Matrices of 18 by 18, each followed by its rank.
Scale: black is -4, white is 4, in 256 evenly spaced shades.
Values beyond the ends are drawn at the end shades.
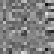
three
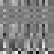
two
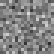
full rank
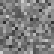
full rank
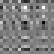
two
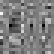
three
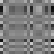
one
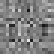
three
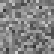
full rank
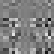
two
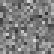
full rank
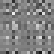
two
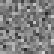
full rank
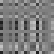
one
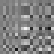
two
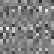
three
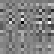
two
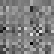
three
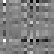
two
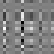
one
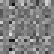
three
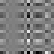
one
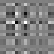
one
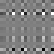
one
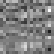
three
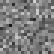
full rank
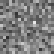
full rank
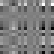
one
